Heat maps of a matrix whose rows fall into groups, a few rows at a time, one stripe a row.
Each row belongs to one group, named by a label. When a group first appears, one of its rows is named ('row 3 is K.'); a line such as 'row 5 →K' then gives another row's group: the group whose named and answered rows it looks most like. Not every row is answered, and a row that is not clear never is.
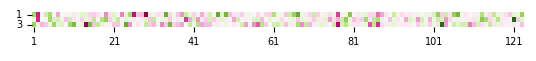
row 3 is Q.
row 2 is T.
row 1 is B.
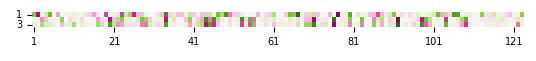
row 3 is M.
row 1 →B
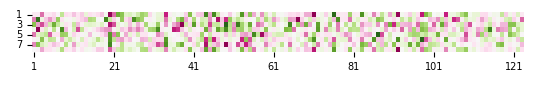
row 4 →Q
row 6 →M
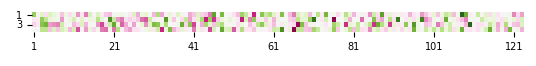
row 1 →Q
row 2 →M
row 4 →Q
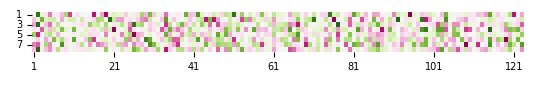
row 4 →Q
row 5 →B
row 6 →Q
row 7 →Q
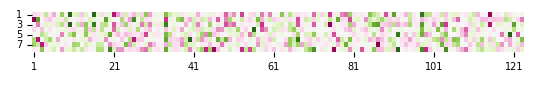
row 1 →T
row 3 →T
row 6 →B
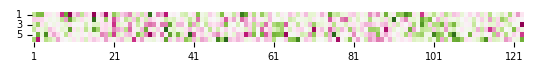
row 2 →T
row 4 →T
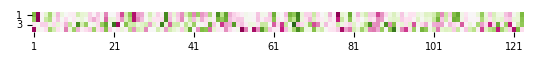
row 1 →B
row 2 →B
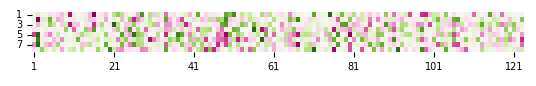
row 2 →B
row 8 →M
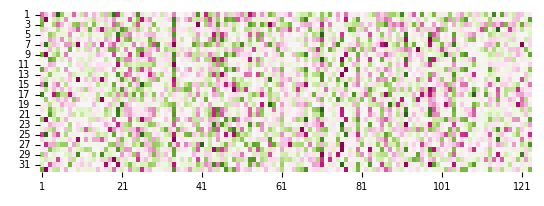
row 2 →B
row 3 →T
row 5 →M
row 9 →B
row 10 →M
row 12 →B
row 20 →M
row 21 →M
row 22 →B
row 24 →Q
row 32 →B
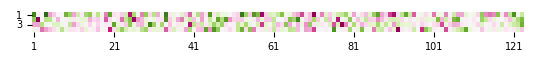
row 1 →T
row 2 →B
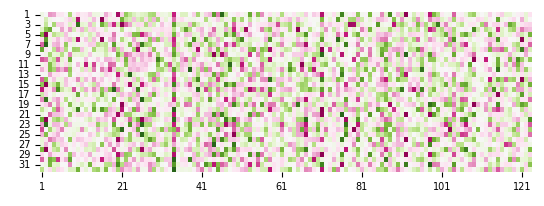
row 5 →B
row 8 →T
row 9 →M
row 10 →Q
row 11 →Q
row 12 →Q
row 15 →B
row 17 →T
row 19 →Q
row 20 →T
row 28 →B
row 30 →Q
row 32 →T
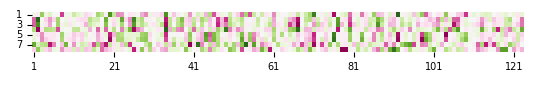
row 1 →M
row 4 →B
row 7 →T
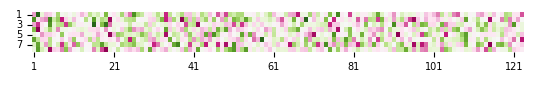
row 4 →B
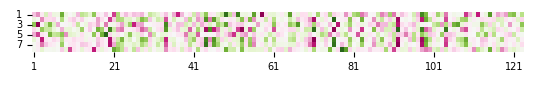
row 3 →B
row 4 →M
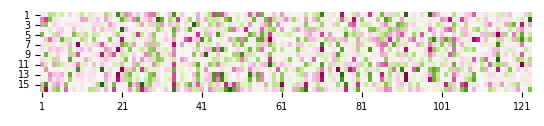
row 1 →M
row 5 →T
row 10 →Q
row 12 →T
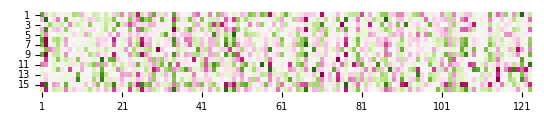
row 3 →M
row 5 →Q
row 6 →B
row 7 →B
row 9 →B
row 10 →T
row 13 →T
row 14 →T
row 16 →B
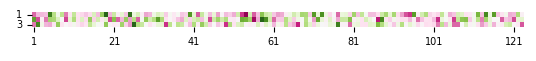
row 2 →Q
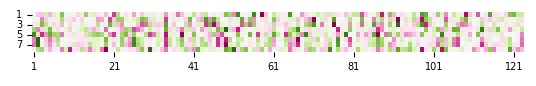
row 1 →Q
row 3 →M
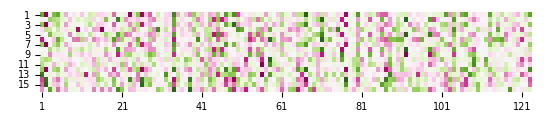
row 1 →B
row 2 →M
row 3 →B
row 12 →B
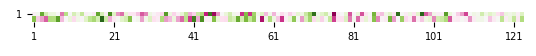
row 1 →M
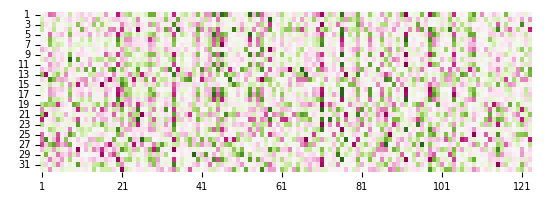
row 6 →M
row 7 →M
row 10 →T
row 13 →B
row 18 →M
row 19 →T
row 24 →M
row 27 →Q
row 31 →T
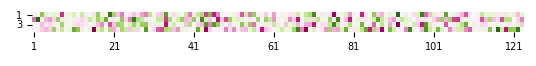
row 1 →M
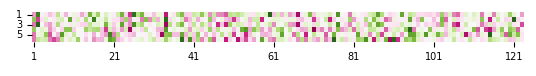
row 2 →T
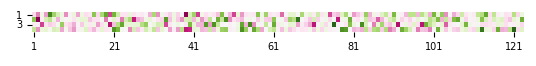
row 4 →T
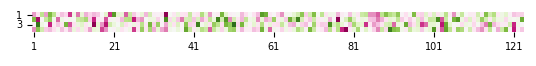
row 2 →B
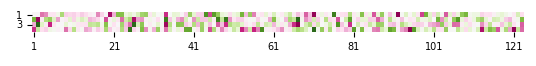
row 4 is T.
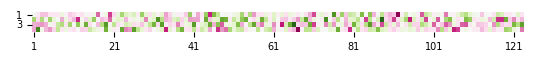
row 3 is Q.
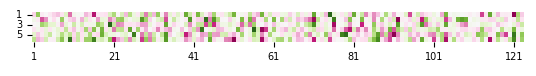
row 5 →T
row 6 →T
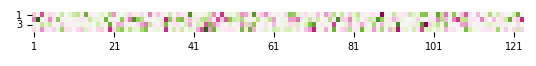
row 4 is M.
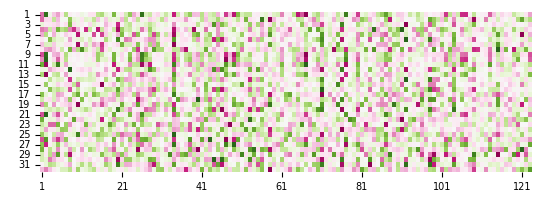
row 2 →Q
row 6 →M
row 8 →Q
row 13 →B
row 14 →M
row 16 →M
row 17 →T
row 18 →Q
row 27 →B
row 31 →M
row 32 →Q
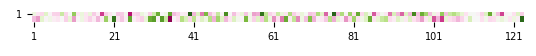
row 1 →Q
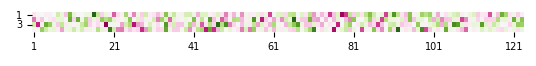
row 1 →T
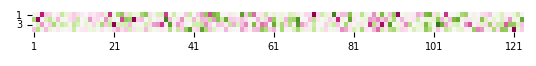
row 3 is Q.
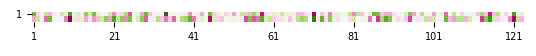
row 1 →T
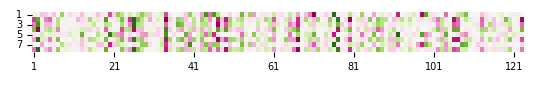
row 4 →B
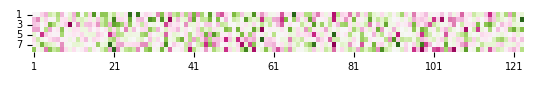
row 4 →Q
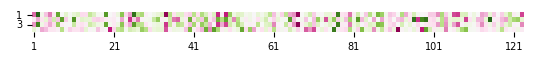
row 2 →Q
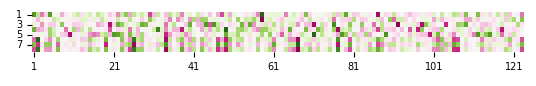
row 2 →Q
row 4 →Q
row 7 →B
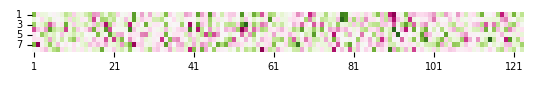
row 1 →T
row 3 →T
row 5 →M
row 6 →Q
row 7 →B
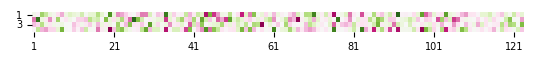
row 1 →M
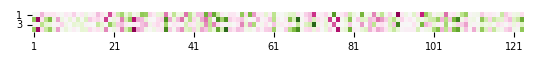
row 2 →B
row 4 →B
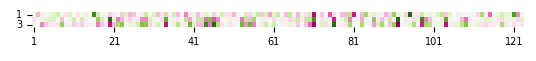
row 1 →T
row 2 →M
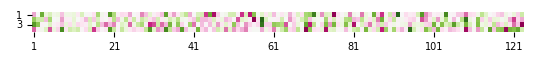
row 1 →M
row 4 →Q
